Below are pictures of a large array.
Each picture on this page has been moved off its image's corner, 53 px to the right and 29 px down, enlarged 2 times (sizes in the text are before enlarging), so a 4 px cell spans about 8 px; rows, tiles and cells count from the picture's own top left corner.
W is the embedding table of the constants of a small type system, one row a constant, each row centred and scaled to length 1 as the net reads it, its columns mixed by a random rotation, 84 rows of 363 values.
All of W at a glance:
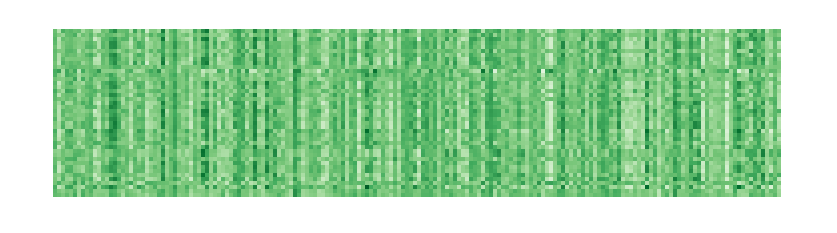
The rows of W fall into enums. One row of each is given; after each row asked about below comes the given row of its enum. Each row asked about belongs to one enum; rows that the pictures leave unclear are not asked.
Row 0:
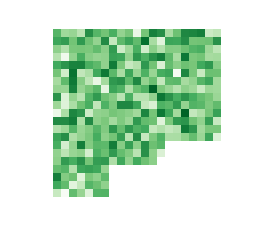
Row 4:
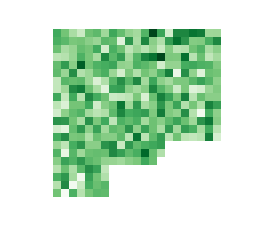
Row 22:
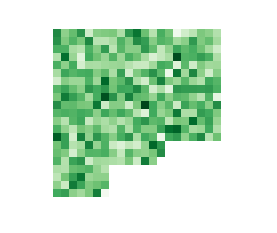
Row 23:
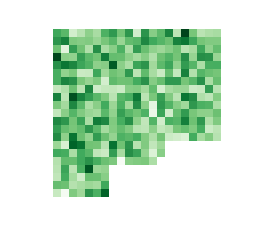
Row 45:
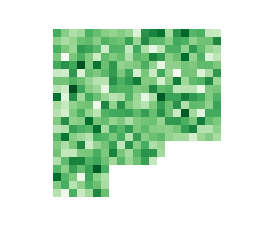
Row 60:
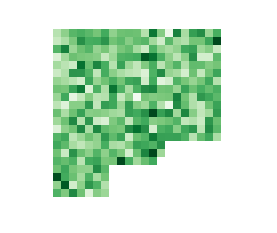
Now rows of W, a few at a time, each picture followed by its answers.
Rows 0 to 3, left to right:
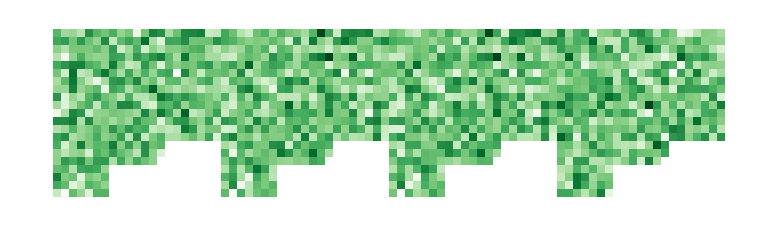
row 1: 4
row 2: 4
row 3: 22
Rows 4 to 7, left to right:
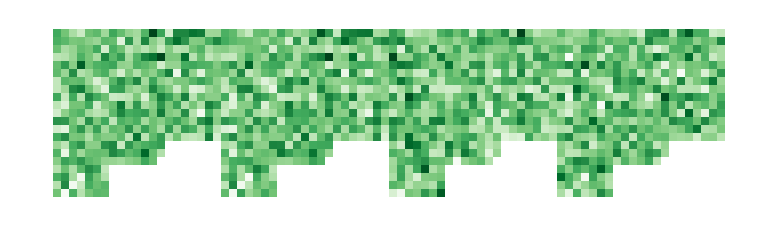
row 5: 4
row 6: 23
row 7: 45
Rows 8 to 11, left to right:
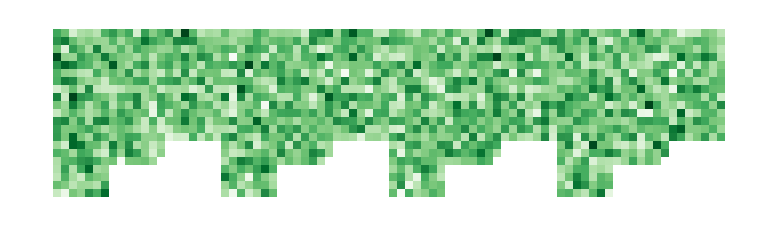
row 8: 23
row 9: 45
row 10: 4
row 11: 22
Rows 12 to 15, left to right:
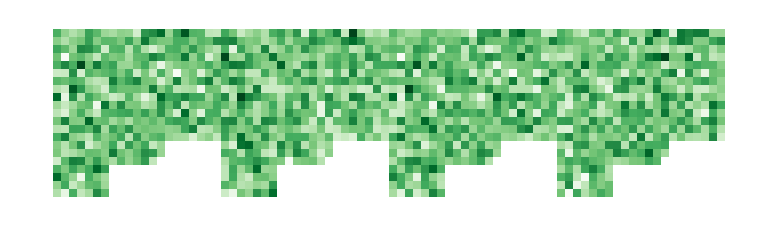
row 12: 45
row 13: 23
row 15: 4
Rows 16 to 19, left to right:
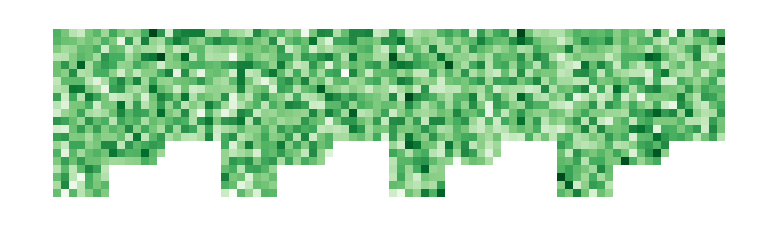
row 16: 4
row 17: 0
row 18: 23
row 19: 60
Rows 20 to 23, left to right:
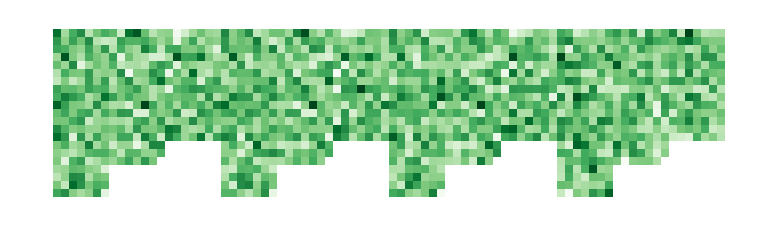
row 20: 22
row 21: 22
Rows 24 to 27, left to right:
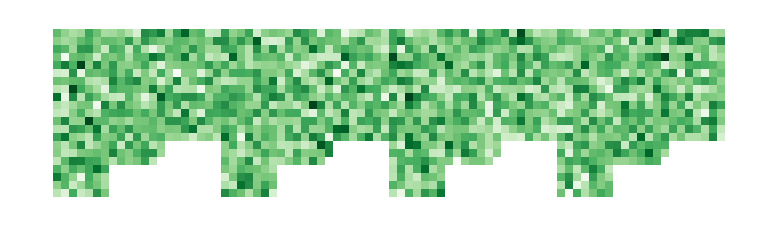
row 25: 22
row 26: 23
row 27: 4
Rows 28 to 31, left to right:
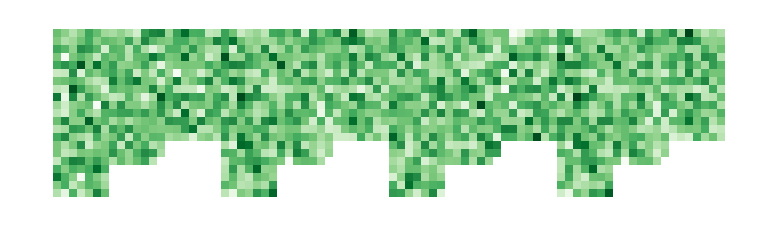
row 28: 45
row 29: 23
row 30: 22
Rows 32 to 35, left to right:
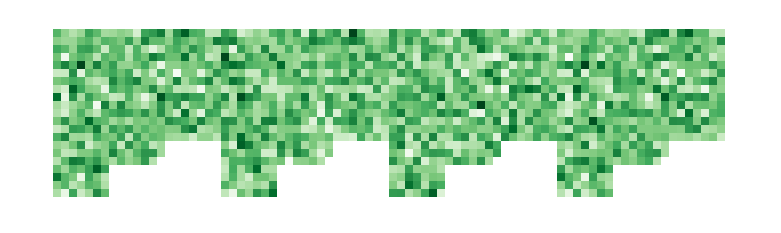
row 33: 23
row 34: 22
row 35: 45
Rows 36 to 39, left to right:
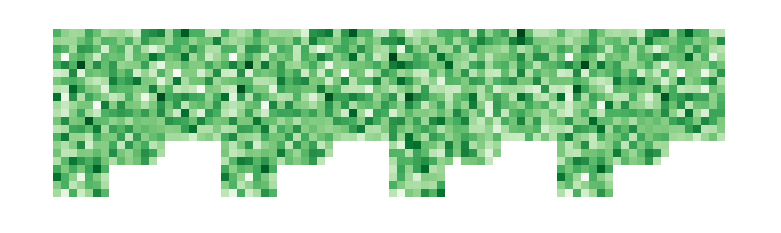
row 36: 45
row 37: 45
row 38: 23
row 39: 45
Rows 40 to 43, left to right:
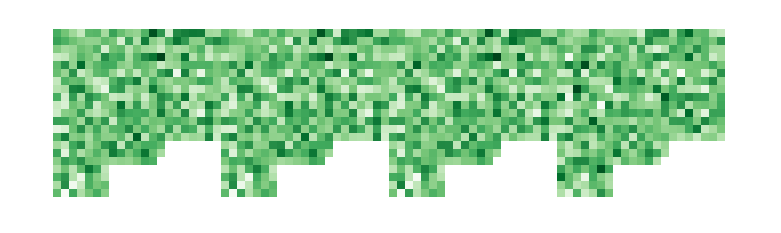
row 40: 4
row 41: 4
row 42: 4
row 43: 45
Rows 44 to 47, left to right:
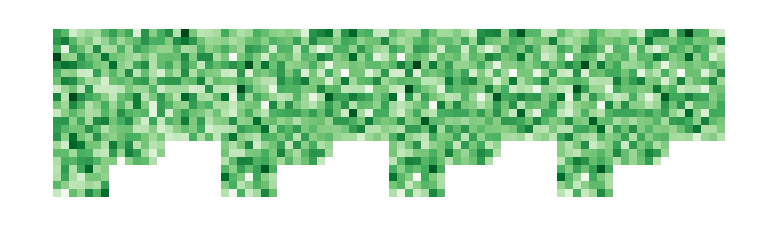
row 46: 45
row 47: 45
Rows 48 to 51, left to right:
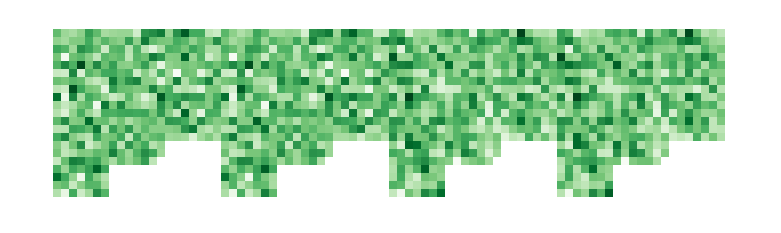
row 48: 45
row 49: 45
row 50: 23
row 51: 23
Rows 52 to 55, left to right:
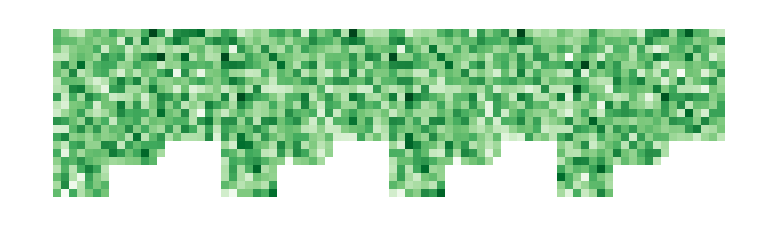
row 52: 4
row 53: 23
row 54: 23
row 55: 45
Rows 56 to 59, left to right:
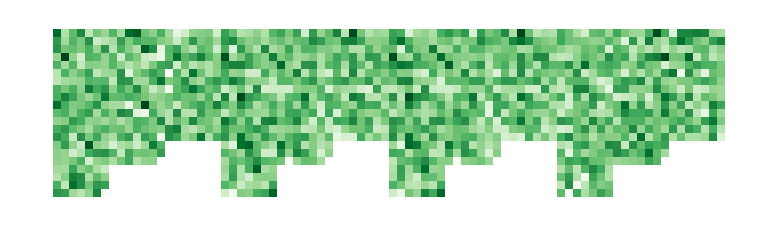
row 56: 22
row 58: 23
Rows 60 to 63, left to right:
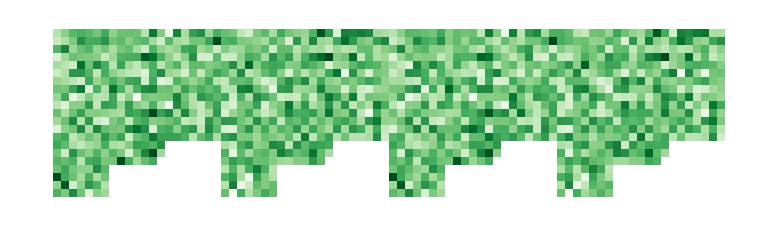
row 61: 4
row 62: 60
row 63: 4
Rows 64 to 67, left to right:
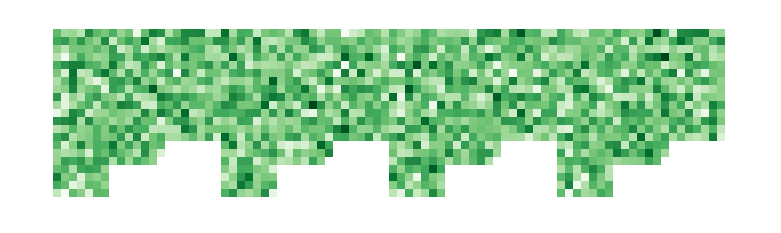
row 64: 0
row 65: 22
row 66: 45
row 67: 4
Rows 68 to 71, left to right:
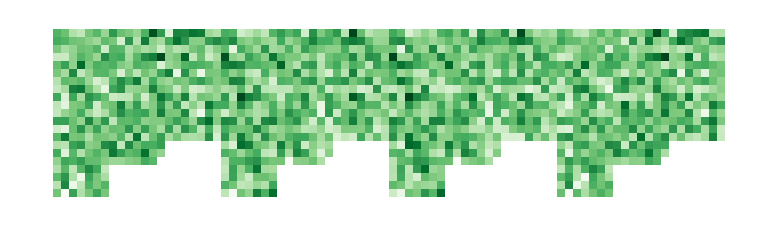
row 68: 4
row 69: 23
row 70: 23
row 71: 4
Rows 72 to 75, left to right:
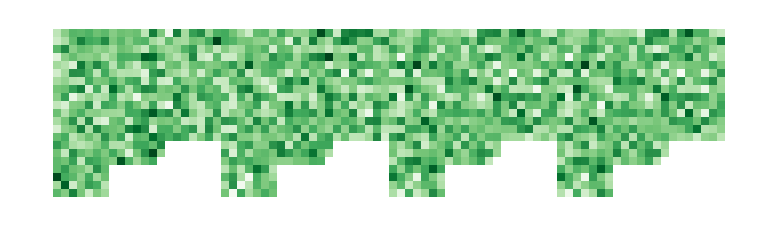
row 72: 60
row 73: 4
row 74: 45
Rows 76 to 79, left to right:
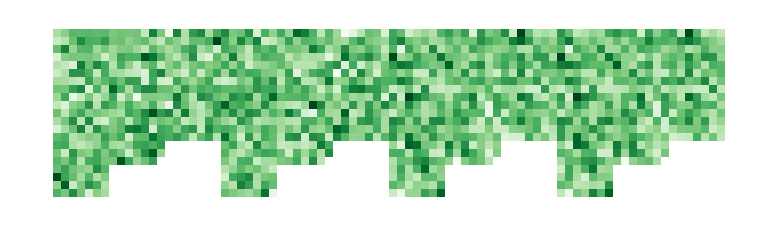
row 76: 60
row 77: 22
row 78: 23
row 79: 23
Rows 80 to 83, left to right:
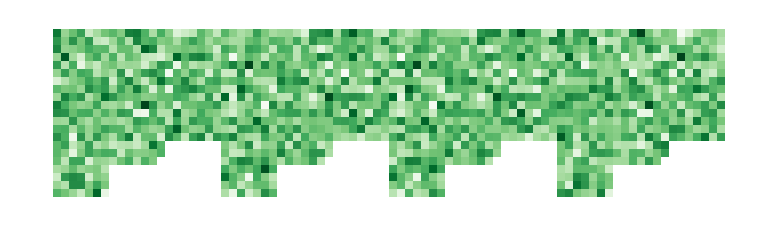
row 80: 22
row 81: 45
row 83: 22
